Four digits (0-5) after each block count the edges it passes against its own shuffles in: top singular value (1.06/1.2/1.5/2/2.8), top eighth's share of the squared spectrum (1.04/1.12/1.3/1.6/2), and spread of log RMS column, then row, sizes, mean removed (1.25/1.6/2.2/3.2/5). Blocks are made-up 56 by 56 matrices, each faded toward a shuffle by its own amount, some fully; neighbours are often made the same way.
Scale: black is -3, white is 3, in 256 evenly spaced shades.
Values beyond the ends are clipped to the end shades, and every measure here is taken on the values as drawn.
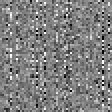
2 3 4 0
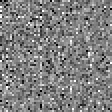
1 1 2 0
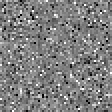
1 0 1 0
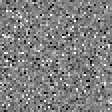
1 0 0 0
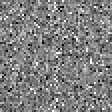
0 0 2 0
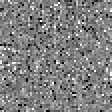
0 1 0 0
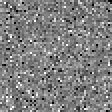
0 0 1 0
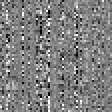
2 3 4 0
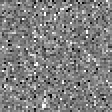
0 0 1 0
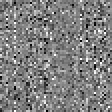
1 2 3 0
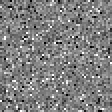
0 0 0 0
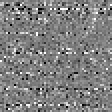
3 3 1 3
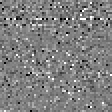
2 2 0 2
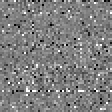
2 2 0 2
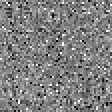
3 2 0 0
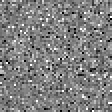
2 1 0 1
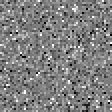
0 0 0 0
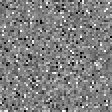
1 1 1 0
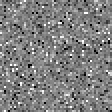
1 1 0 1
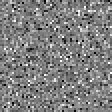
2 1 0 1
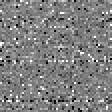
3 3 1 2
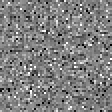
2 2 0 0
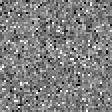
2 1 0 0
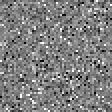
2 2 0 0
